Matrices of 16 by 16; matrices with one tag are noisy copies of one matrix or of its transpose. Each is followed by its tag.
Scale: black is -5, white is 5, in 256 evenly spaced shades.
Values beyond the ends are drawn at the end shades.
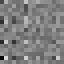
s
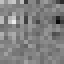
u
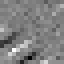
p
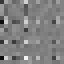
s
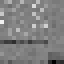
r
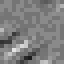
p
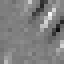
p
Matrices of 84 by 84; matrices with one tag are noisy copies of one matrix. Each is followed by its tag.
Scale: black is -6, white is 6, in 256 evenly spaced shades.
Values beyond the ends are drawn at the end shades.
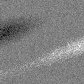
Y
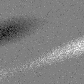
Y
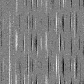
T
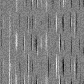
T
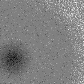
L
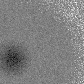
L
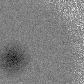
L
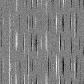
T
